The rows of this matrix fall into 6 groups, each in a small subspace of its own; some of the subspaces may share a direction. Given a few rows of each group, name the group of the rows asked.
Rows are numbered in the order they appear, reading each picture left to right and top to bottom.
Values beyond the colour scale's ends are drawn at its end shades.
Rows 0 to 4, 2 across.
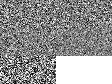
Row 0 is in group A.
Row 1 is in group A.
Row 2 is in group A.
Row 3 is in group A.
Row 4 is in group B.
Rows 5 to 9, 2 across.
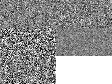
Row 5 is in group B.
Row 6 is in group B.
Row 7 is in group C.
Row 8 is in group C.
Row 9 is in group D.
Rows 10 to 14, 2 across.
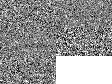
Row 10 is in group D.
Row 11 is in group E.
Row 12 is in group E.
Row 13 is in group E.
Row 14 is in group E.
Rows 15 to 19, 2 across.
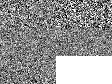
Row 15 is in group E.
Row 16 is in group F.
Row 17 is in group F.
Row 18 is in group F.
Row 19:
C
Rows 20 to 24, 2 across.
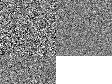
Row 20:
B
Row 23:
A
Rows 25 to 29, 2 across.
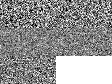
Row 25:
C
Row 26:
A
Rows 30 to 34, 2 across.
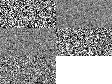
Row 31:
C
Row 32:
A
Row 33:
C
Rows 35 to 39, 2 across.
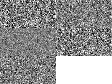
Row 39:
F
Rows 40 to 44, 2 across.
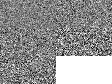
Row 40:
A
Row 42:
F
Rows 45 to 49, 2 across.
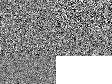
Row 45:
F
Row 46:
F
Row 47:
F
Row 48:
F
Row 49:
D
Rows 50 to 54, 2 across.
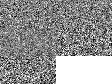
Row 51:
A
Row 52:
F
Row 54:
B
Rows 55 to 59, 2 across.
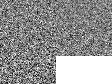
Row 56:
B
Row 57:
B
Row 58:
B
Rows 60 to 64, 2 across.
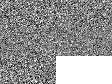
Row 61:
F
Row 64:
C
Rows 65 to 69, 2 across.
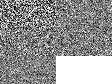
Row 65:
D
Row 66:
F
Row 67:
F
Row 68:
B
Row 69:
E
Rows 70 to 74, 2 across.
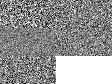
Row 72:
B
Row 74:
D
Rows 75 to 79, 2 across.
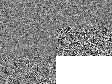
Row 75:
A
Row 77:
E
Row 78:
C
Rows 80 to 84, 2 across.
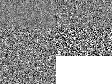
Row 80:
D
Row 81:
F
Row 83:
F
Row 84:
B
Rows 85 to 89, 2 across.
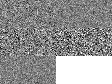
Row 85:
B
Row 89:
F
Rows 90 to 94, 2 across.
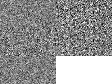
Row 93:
C
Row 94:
B
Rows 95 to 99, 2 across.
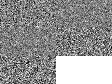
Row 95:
F
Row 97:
E
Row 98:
E
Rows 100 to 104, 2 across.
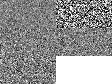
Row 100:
A
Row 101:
D
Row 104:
E
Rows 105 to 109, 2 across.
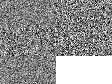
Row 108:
C
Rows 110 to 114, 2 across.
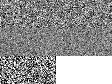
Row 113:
A
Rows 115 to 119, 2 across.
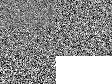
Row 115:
F
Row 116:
F
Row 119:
F
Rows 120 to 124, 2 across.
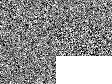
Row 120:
E
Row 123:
F
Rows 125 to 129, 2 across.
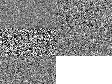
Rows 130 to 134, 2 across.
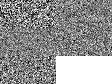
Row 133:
E
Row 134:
B
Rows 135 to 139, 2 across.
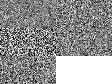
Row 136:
F
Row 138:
E
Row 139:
C
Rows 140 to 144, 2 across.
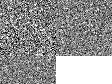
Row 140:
C
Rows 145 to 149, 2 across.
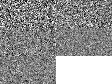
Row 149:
E
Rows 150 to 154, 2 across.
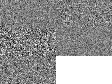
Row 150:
F
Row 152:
E
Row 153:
E
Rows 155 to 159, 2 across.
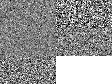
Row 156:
F
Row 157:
F
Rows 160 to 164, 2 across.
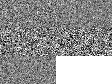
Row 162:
F
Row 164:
A
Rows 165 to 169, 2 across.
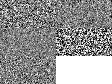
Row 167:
A
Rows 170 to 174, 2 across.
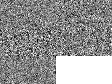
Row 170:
C
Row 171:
E
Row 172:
C
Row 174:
D
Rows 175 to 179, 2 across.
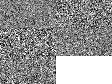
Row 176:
F
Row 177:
F
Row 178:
C
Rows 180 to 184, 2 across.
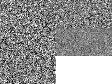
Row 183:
B
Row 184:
D
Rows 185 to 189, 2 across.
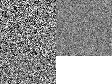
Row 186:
D
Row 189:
B
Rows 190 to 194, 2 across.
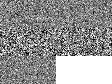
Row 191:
C
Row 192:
E
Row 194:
E
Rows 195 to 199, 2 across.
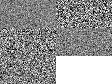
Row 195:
C
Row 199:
A
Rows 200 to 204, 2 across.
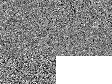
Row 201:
F
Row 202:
F
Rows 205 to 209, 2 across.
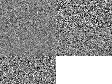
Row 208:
A
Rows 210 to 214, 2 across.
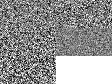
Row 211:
E
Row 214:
A
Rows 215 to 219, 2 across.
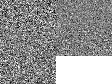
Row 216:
F
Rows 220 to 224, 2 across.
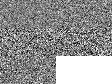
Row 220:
B
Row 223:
C
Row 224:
F
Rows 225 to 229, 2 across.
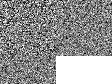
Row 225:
A
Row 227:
A
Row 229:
C
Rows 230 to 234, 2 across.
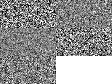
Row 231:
B
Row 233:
D
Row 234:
D
